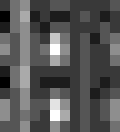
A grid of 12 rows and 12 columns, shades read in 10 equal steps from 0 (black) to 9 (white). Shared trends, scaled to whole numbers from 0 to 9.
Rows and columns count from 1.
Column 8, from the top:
2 2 2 2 2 2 2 2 2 2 2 2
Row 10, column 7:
5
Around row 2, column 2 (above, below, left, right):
4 4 0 6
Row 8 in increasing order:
0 1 1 1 1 2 2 2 2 3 4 6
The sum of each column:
31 41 62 28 26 58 40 24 34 22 26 41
